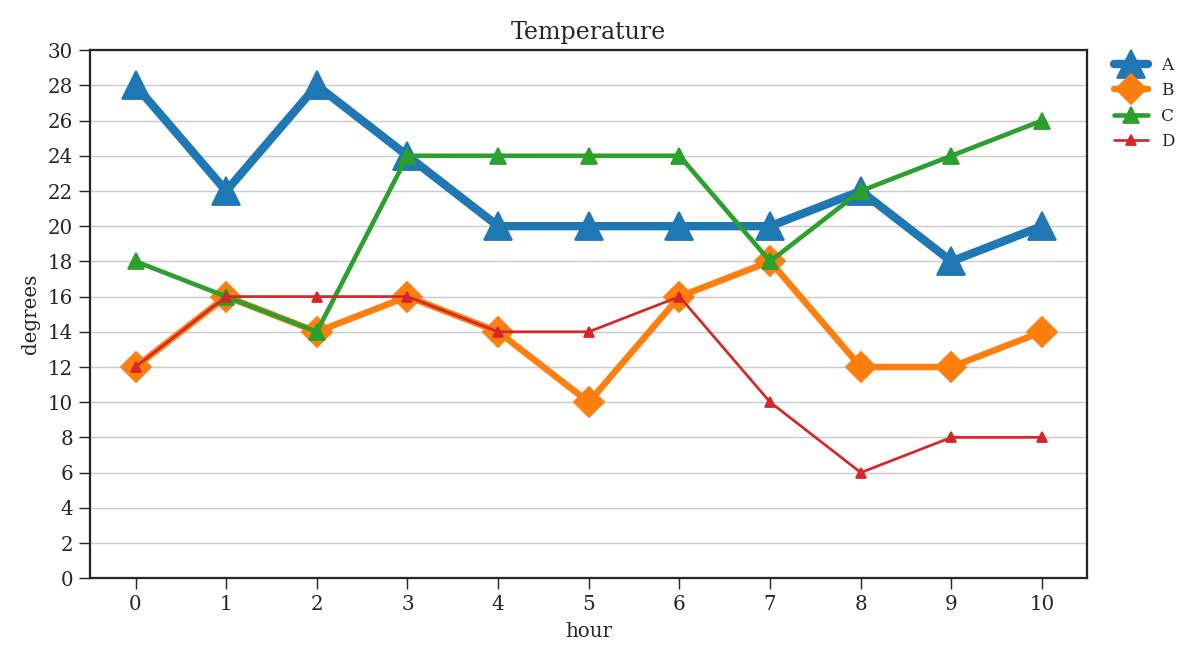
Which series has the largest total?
A
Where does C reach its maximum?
10
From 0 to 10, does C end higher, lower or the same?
higher
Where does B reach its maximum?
7
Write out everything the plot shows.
Title: Temperature
x-axis: hour, ticks 0 1 2 3 4 5 6 7 8 9 10
y-axis: degrees, ticks 0 2 4 6 8 10 12 14 16 18 20 22 24 26 28 30
Legend: A, B, C, D
Values:
A: 28 22 28 24 20 20 20 20 22 18 20
B: 12 16 14 16 14 10 16 18 12 12 14
C: 18 16 14 24 24 24 24 18 22 24 26
D: 12 16 16 16 14 14 16 10 6 8 8
